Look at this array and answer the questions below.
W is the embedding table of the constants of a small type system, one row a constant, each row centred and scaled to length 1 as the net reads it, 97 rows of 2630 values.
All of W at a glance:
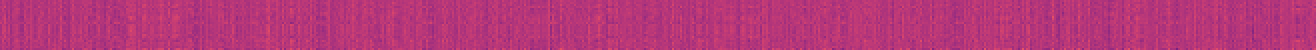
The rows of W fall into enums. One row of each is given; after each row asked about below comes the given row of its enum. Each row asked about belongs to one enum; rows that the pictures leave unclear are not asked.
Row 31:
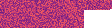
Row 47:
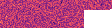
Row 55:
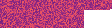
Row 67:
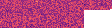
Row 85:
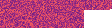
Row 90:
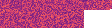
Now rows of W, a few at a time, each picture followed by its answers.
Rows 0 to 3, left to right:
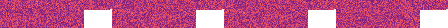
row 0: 67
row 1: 90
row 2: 90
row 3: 31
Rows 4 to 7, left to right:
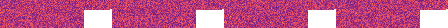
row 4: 85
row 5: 67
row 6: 47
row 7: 90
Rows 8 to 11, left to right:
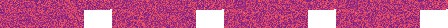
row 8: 31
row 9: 85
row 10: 90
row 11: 90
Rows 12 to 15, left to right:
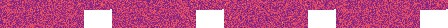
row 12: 55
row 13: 31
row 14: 47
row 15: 55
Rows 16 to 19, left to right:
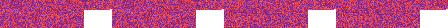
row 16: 90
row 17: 90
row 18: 67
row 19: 67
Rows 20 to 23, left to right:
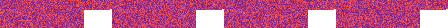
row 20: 85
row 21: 55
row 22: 90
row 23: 67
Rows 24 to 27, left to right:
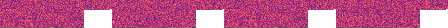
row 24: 85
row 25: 47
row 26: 85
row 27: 67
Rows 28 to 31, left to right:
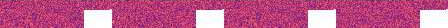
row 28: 85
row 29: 47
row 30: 85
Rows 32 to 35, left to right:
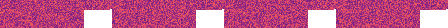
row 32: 85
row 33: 55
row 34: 90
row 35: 55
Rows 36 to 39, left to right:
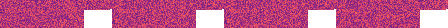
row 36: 31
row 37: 55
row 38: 55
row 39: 90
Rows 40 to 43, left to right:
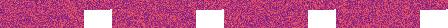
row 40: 31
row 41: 85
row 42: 47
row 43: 55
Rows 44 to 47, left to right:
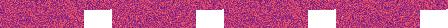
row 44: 31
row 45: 47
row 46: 31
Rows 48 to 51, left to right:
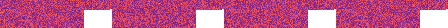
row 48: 85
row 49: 67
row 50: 55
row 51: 85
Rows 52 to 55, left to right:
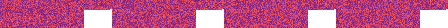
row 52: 67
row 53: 90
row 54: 55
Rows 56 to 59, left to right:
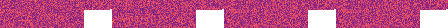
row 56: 85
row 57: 67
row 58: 55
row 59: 55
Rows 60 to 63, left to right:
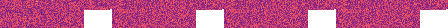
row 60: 67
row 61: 55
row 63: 55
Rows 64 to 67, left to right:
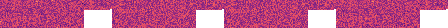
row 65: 55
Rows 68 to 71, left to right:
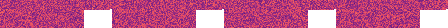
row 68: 85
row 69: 55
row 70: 31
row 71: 90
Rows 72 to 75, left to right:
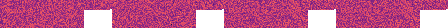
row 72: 55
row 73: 47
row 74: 31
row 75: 31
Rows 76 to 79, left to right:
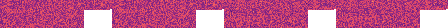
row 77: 55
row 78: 67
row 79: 67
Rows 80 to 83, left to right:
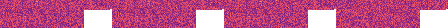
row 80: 67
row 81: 67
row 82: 67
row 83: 85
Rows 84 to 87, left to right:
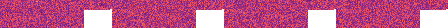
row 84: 67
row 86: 90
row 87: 55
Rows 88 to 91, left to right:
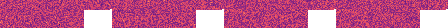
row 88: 47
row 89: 67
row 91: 85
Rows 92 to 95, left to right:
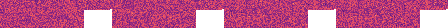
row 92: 31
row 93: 90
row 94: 67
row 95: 67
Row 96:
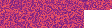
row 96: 90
